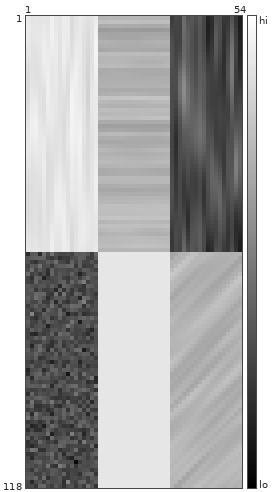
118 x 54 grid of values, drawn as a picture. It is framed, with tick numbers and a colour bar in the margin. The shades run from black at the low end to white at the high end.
The table splits into 2 rows of 3 panels. Panel 1,1: very high, streaked downward, faint in contrast. Panel 1,2: high, streaked across, faint in contrast. Panel 1,3: low, streaked downward. Panel 2,1: low, fine-grained. Panel 2,2: very high, flat. Panel 2,3: high, slanting up to the right, faint in contrast.
